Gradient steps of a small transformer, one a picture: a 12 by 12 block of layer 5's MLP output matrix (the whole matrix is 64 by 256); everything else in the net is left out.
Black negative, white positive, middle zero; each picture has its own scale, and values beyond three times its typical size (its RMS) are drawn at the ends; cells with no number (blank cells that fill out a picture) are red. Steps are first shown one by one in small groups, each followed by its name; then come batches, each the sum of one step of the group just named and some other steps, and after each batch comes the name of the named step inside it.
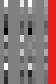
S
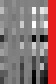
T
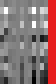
T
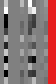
S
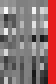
T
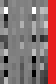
T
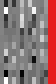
S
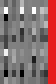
T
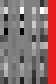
T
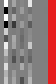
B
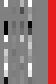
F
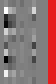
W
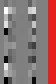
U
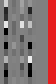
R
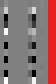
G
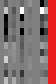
B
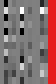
R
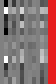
U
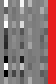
B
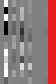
B
